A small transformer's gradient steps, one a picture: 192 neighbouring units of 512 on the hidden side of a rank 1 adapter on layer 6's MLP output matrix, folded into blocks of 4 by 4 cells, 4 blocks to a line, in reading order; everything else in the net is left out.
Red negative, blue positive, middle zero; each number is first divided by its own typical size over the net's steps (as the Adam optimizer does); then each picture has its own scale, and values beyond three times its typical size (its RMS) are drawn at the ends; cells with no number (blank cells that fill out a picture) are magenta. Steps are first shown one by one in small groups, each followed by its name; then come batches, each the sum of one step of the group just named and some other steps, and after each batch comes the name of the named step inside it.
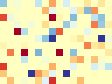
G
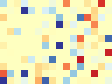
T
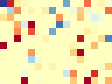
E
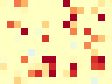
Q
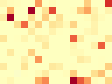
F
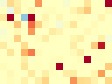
E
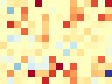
E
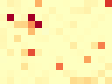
E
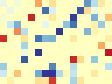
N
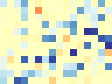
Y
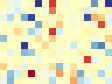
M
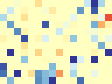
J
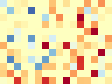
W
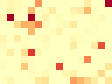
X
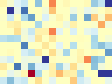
M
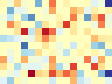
M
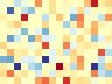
W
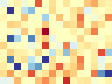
W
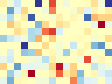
M
